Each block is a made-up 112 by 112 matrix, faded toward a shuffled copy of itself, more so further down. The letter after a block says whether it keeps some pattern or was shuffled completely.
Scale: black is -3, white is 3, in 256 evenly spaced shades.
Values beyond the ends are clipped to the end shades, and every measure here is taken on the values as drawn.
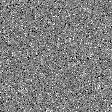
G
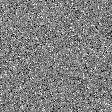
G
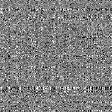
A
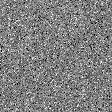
G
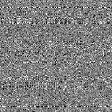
A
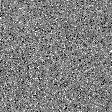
G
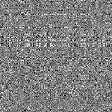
A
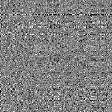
A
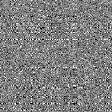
A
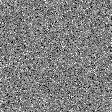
G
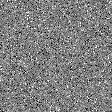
G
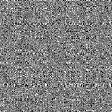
A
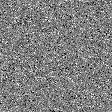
G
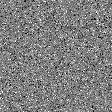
G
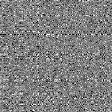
A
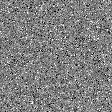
G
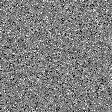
G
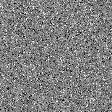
G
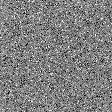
G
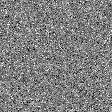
G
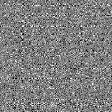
A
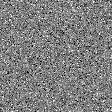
G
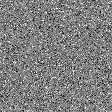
G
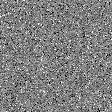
G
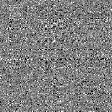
A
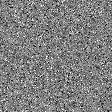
G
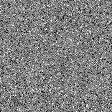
G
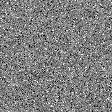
G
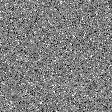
G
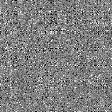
A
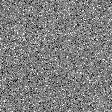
G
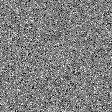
G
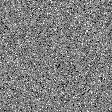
G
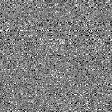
A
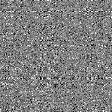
A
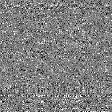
A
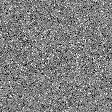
G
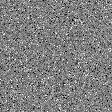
G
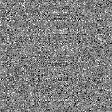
A
